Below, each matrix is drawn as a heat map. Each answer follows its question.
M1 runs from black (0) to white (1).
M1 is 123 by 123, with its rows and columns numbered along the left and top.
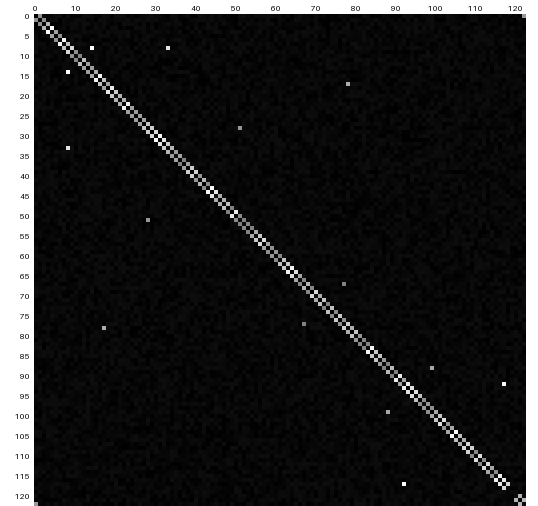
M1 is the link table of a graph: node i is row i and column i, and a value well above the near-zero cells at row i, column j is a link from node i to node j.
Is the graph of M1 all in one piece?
no
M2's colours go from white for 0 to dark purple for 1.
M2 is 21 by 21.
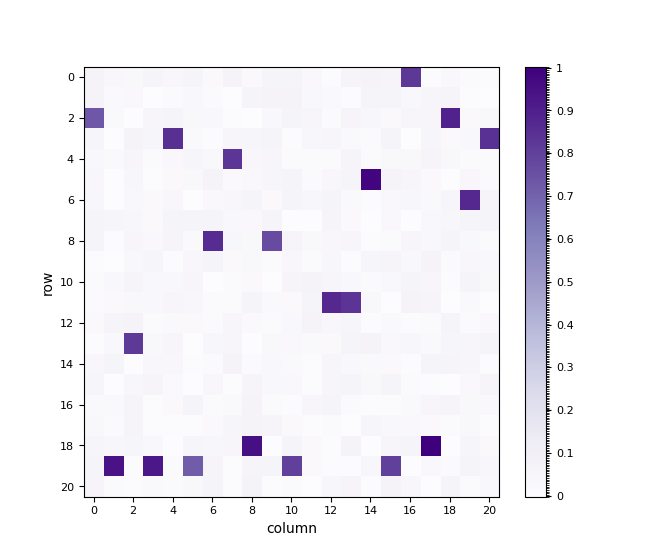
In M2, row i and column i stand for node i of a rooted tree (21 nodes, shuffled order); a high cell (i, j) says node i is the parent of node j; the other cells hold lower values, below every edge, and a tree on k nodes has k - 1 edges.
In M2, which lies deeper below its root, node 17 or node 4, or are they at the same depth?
node 4
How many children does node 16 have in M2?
0
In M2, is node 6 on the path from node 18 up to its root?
no
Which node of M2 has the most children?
19
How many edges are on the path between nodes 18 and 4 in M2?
5
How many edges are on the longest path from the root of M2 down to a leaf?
9
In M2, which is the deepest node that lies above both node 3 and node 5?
19
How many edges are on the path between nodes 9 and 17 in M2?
3
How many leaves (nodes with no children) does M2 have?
10
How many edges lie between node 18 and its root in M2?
3
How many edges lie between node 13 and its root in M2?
1
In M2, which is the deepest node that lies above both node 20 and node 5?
19
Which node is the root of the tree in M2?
11
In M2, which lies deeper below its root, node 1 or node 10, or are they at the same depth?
the same depth
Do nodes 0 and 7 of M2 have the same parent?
no
